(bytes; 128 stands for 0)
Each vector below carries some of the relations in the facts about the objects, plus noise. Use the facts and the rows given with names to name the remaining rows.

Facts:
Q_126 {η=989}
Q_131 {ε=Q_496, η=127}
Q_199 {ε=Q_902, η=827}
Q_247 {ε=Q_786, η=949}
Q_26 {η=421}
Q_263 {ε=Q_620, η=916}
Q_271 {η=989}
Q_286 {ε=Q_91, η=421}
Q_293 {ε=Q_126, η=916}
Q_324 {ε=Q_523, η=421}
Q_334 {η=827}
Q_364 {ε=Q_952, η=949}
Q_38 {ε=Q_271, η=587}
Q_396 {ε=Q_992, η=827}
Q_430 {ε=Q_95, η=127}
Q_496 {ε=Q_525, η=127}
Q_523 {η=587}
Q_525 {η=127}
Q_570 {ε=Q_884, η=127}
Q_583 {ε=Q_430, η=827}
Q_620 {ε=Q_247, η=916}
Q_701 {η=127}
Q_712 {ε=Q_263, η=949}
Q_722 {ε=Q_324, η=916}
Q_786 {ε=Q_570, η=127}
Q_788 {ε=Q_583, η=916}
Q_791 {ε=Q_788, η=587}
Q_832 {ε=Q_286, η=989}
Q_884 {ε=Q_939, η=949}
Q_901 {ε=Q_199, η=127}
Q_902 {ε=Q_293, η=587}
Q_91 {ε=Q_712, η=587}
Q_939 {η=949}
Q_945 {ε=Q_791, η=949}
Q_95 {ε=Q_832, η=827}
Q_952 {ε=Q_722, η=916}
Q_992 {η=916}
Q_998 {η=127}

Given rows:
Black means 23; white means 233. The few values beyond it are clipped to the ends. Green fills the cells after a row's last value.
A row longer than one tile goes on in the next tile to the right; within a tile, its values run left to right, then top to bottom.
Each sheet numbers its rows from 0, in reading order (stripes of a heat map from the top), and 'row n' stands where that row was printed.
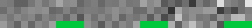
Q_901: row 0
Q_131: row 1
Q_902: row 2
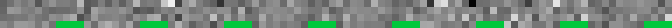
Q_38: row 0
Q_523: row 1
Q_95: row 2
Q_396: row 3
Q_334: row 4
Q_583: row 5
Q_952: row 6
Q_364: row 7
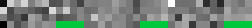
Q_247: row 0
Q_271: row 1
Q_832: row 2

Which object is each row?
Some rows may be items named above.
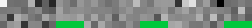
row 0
Q_832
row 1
Q_992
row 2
Q_583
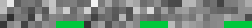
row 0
Q_263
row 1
Q_620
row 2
Q_791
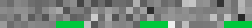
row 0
Q_26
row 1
Q_324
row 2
Q_788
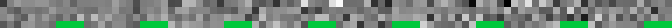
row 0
Q_939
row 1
Q_271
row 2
Q_791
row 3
Q_902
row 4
Q_832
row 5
Q_430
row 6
Q_570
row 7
Q_324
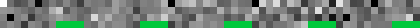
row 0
Q_286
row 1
Q_126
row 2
Q_884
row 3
Q_786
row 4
Q_91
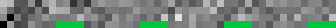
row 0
Q_712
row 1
Q_939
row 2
Q_199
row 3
Q_945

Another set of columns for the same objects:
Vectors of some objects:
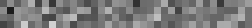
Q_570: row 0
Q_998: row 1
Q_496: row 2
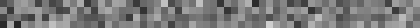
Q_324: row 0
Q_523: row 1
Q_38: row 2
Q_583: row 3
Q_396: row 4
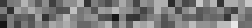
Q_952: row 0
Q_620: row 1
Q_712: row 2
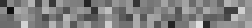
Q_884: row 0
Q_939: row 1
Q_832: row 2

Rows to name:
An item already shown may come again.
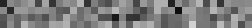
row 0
Q_364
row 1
Q_620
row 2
Q_884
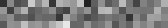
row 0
Q_712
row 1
Q_992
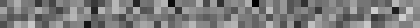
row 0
Q_430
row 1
Q_902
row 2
Q_945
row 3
Q_788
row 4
Q_95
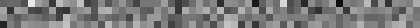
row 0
Q_91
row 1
Q_26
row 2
Q_199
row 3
Q_791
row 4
Q_945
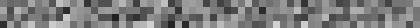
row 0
Q_286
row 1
Q_263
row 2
Q_324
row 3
Q_786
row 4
Q_26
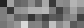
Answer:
Q_247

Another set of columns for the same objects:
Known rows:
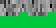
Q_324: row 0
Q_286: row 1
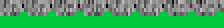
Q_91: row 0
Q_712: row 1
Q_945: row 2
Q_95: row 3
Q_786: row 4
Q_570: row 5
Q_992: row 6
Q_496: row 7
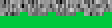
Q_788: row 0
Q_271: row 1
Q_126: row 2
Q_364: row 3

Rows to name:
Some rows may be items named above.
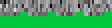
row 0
Q_902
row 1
Q_832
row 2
Q_286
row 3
Q_523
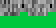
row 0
Q_583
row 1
Q_247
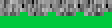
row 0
Q_263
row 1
Q_26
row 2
Q_430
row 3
Q_791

